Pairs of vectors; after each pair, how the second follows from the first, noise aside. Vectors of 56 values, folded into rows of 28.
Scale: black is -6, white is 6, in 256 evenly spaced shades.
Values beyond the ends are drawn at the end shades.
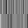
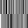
scaled up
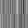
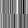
scaled up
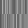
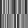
scaled up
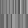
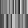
scaled up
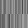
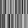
scaled up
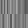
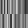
scaled up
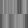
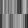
scaled up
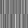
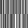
scaled up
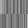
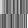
scaled up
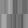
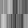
scaled up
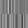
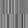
copied
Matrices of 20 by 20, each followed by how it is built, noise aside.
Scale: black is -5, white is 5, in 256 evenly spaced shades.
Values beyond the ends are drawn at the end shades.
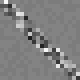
banded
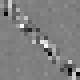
banded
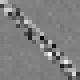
banded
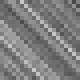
Toeplitz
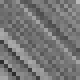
Toeplitz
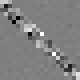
banded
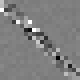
banded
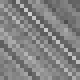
Toeplitz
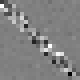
banded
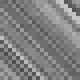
Toeplitz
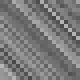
Toeplitz
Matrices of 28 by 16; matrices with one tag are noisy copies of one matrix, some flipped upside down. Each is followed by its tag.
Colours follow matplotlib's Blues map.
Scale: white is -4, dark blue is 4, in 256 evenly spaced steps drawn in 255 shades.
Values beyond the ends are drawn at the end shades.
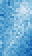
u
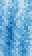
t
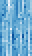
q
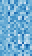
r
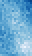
u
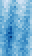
t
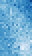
u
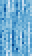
q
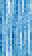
q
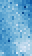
u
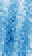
t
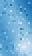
u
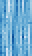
q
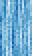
q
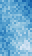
u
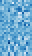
r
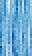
q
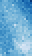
u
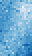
u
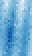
t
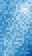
u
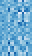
r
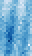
t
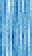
q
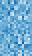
r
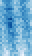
t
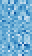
r
